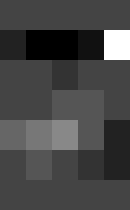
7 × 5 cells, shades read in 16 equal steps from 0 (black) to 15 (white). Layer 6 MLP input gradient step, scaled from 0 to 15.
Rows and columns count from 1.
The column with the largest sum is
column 5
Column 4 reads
4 1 4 5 5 3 4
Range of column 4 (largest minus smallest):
4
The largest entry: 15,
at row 2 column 5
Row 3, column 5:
4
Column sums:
28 28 28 26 35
